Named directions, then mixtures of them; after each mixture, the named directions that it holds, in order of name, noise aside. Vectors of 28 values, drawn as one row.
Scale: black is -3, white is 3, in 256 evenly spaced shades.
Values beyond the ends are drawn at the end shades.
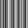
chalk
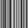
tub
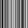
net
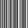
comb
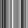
comb, net, tub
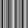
chalk, net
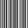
comb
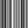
net, tub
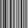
chalk, tub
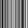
net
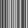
chalk, net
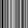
net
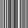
chalk, comb, net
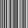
comb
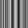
chalk, comb, tub
